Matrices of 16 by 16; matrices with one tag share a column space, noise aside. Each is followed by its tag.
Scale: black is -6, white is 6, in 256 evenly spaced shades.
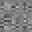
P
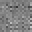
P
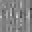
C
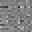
P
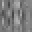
C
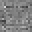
P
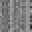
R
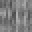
C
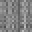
R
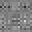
P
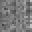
R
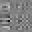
P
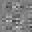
P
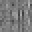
C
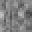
C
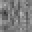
C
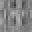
C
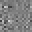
P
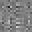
P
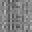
R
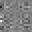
P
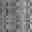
R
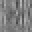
C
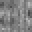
C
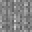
R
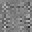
P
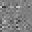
P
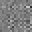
P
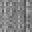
R
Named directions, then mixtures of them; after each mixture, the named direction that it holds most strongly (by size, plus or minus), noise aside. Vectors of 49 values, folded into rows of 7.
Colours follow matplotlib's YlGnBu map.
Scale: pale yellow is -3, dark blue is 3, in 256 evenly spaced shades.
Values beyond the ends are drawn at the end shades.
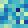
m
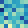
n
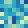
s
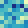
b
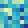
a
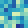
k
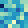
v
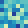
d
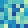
d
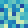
d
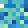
v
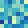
s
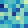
d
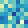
m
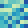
a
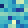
v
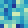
k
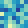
s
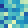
v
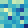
a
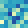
d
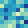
m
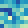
a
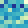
b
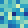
d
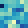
v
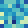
s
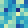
k
